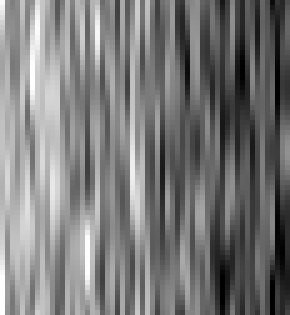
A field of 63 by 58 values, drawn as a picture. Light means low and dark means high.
The field climbs toward the right. The histogram is bell-shaped. On average the colour sits 50% of the way up the scale. The grain runs up and down.
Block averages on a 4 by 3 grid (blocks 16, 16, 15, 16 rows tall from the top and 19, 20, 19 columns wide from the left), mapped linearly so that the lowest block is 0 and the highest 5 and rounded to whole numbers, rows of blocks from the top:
025
025
024
025
